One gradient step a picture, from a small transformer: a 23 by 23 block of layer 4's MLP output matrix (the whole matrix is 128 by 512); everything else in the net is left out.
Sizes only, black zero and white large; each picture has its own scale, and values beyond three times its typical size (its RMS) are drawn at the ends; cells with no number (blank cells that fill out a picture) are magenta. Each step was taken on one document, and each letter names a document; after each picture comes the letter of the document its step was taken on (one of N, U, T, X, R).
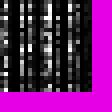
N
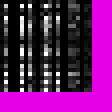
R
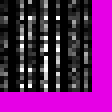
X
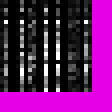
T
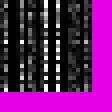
T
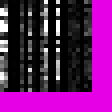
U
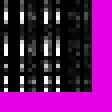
T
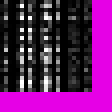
X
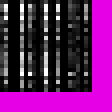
R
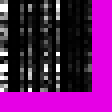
U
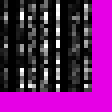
X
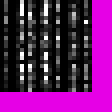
T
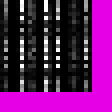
T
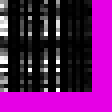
U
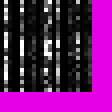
N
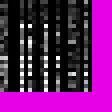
R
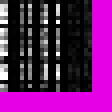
U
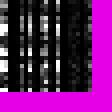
U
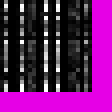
T
